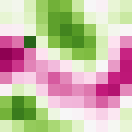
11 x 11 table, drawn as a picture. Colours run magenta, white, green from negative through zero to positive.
Ninth with the lowest average: middle left. Stripes: none. Lone odd cells: 1, higher than its neighbours. Calmest part: top middle.
